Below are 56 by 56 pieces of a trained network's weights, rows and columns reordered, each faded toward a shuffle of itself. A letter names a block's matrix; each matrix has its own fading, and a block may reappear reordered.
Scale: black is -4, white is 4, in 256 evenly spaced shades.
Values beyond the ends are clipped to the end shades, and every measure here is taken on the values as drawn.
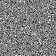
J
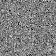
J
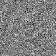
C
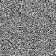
C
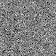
J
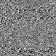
C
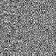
C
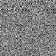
C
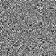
C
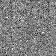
J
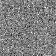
J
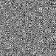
C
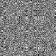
C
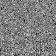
J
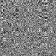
C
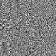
C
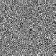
C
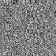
C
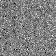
J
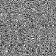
C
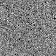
J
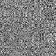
C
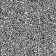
J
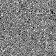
J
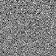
C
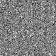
J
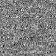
C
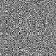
C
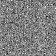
J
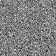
J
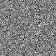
C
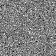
J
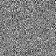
C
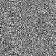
C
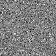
J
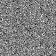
J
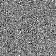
J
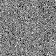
J
